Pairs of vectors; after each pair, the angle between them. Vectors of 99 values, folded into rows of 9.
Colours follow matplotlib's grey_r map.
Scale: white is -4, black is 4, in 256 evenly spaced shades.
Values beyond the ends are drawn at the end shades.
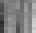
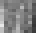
nearly opposite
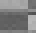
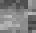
nearly opposite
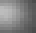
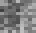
partly opposed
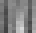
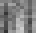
nearly parallel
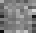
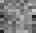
nearly parallel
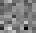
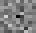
orthogonal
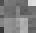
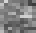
partly opposed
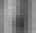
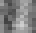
nearly opposite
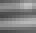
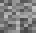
orthogonal
